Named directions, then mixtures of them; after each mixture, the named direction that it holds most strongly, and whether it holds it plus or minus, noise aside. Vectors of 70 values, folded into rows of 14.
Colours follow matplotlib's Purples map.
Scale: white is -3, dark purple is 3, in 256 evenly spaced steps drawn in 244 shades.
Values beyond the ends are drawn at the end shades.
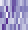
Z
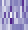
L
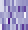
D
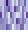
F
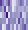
Z, minus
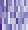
D, minus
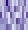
F, plus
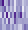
L, minus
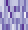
F, plus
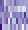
D, minus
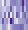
L, plus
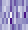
L, plus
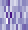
Z, minus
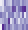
D, plus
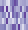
Z, plus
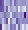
D, minus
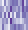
L, plus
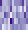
L, plus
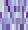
F, plus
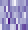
D, plus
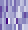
D, minus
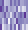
D, minus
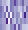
D, minus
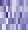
Z, minus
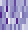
Z, plus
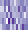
D, plus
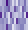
F, plus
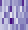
L, plus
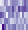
Z, plus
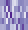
Z, minus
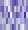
F, minus
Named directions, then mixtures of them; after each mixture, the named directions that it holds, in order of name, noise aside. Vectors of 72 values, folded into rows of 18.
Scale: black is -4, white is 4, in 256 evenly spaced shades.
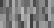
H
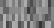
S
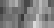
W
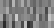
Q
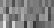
Q, S, W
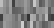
H, Q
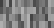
H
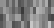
H, W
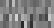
H, Q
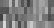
Q, S, W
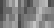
S, W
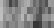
W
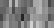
H, Q, W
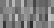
H, Q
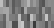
H, S, W
